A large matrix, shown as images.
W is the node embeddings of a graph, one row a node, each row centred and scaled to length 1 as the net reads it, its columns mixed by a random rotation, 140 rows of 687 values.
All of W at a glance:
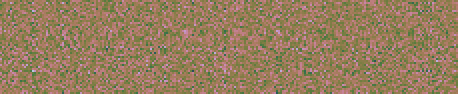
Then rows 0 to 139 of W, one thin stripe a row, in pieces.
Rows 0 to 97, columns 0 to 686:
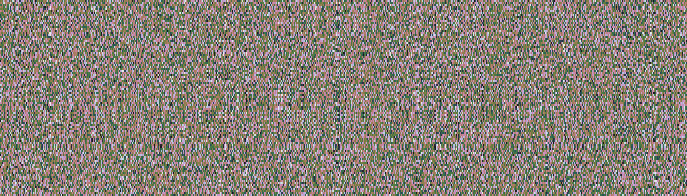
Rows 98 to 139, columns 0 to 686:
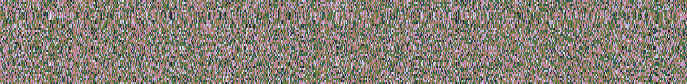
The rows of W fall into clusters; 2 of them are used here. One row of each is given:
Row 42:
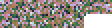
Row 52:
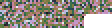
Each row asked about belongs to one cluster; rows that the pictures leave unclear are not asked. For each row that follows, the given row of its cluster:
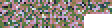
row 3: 52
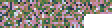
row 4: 52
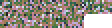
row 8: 52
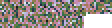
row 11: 42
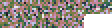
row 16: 52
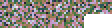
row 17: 52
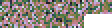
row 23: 52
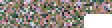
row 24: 42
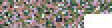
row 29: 52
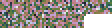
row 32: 52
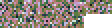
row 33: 42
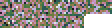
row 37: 52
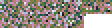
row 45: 42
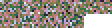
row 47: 42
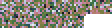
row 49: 42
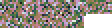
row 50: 42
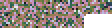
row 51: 52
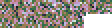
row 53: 42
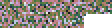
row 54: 42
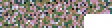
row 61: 52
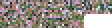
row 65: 52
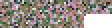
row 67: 52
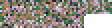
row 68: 52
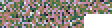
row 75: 42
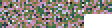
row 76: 52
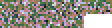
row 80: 42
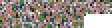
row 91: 42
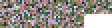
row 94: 52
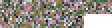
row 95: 42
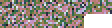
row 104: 52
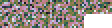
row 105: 52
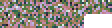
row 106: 52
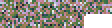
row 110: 42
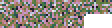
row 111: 42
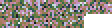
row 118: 42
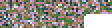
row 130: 52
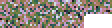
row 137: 42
